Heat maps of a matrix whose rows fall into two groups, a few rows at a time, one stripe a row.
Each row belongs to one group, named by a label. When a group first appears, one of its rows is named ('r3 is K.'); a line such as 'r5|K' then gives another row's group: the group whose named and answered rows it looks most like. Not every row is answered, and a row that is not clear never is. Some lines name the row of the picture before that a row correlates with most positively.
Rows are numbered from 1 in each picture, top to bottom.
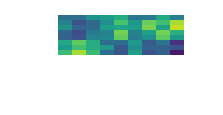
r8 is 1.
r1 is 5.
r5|5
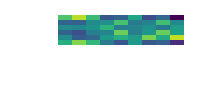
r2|5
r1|1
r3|5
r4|5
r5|5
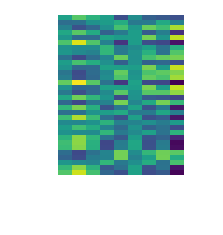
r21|1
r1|1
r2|5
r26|1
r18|5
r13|5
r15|5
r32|1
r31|1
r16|5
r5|5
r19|1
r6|1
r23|1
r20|5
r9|5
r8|5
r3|5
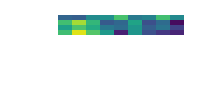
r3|1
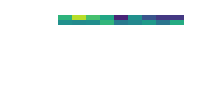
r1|1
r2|5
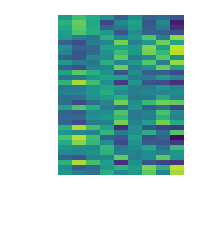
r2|1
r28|5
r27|5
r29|5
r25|1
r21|5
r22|5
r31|5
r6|5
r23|1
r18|5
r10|5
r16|5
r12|1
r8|5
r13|5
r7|5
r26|1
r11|5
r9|5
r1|1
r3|1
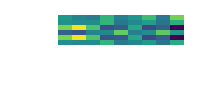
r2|5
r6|5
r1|5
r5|1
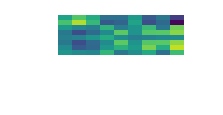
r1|1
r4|5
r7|5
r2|1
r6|5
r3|5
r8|5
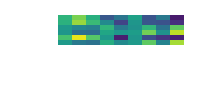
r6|5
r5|1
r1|1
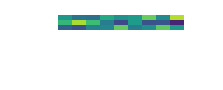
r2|1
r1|5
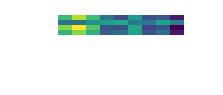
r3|1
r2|5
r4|1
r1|1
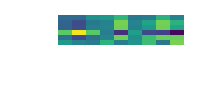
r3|5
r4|1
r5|5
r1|5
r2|5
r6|5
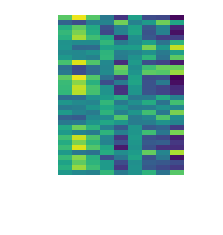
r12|5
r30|1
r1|1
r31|1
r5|1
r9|5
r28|5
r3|1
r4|1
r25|1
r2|5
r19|5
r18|5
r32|5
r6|5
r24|5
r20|5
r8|5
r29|1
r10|1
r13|1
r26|1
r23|1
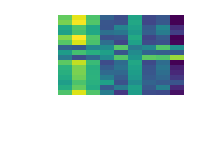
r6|1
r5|1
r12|1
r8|1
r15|1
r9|5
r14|1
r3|1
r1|1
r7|5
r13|1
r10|1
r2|1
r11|1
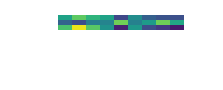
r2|5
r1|1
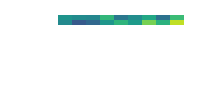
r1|5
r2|5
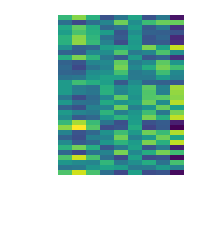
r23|1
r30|5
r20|5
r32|1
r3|1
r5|1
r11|5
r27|1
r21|5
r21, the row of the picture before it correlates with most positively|2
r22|1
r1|1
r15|5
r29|1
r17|5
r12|5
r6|1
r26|5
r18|5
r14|1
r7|5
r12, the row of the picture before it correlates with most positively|2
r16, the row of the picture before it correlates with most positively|1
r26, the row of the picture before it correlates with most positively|2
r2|5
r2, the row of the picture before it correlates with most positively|2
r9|1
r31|5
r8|5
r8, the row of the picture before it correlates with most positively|2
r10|5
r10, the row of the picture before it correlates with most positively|2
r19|5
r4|1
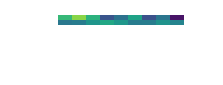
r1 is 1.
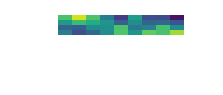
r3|5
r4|5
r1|1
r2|1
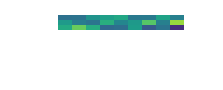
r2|5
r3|1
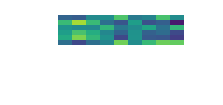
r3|5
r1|5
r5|1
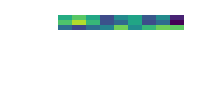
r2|1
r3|5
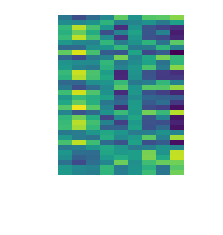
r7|5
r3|1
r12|1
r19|1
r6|5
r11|5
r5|1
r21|1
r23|1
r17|1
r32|5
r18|1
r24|5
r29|5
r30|5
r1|5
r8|1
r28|5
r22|1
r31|5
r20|5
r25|5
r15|5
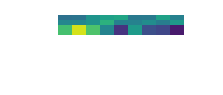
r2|5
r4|1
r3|1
